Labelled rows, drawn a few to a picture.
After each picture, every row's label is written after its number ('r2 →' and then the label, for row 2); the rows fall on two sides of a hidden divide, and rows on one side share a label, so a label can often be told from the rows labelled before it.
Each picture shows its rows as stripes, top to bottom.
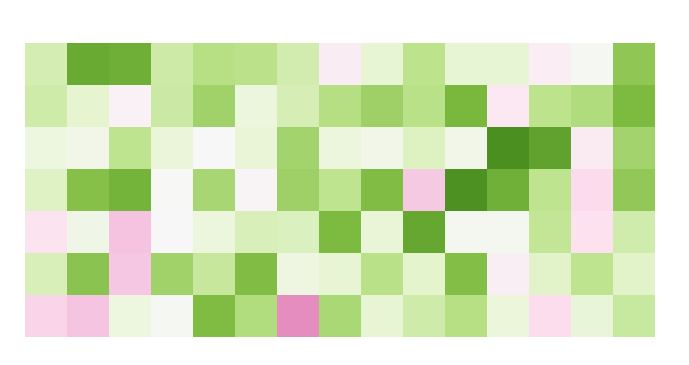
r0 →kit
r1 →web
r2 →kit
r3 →kit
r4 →web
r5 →web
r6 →web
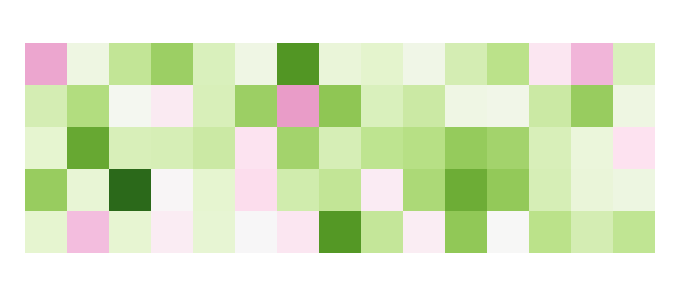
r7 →kit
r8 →web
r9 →kit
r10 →kit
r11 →web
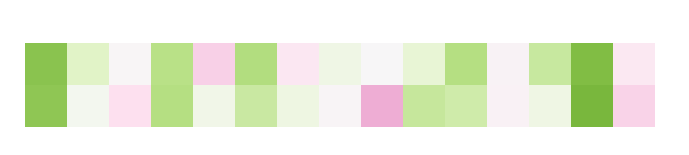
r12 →web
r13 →web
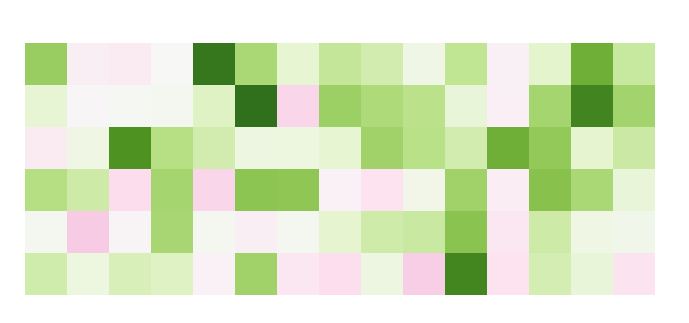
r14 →web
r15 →web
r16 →kit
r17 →web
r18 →web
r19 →web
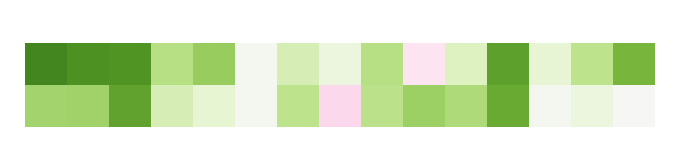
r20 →kit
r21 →kit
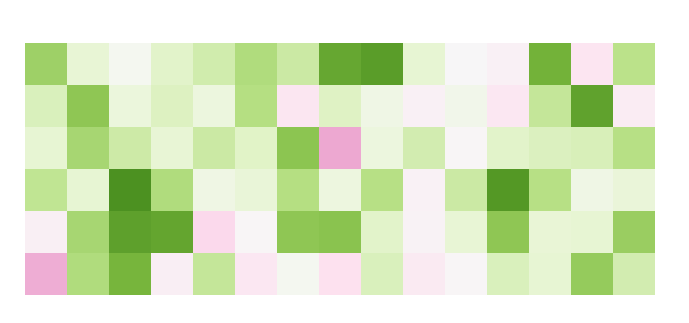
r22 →web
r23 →web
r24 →kit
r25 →kit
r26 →kit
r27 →kit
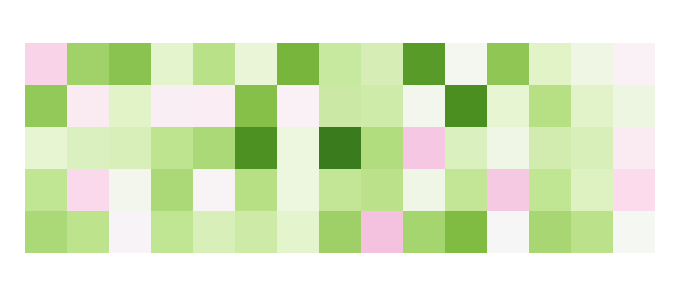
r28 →kit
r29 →web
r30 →web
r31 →web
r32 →web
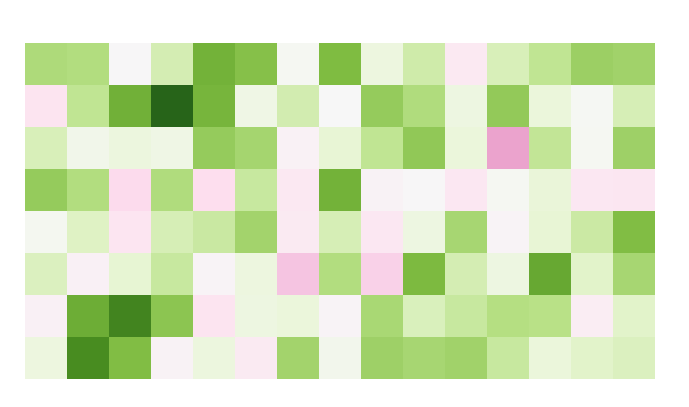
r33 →web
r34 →kit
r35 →web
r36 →web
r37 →web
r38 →web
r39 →kit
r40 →kit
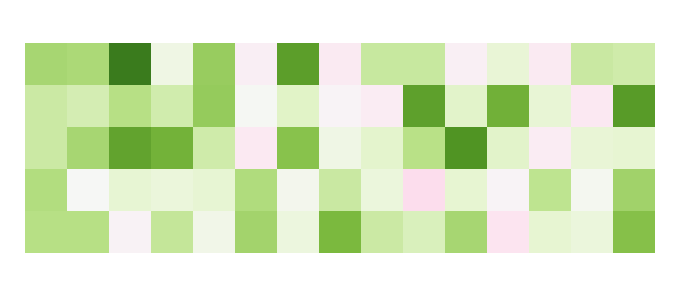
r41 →kit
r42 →kit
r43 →kit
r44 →web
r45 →web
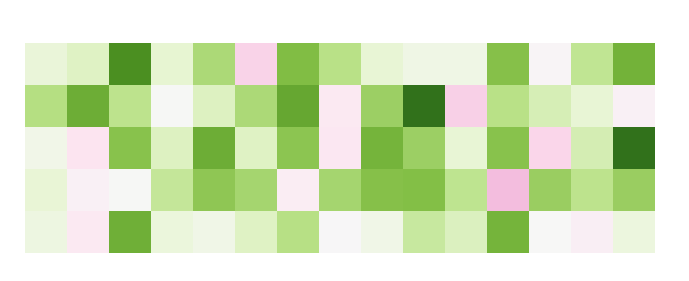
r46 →kit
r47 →kit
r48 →kit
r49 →web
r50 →kit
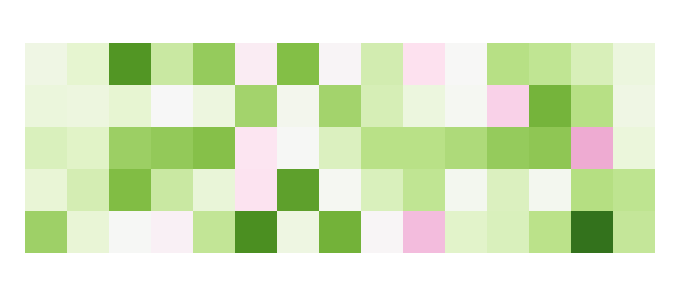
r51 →kit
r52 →web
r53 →kit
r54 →kit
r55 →web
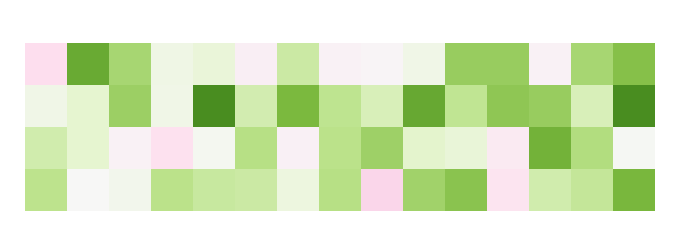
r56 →kit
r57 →kit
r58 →web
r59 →web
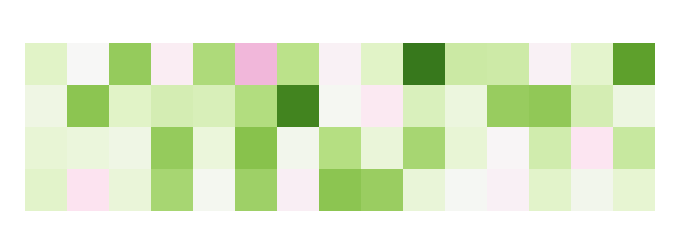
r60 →kit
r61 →kit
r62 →web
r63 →web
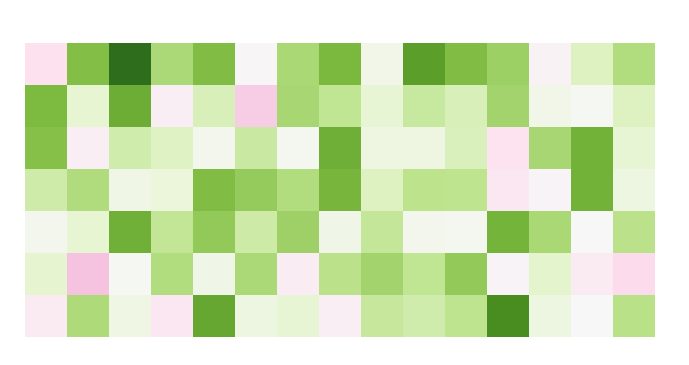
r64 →kit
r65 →kit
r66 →web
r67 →web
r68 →kit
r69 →web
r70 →kit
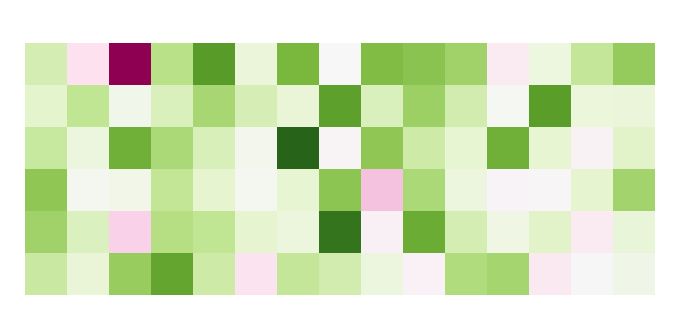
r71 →web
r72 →web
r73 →kit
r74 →web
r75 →web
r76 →kit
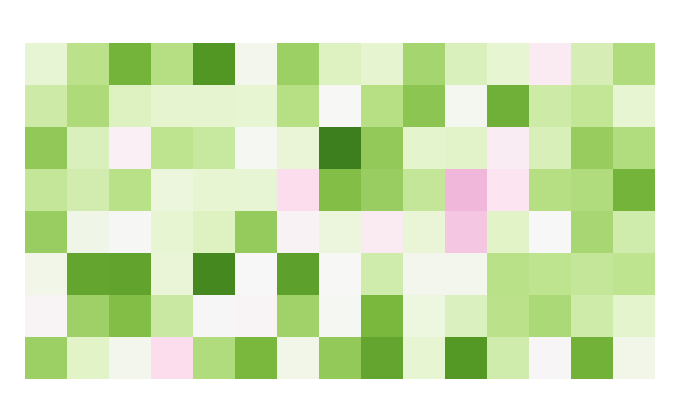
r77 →kit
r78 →kit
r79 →web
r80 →web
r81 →web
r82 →kit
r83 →kit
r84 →web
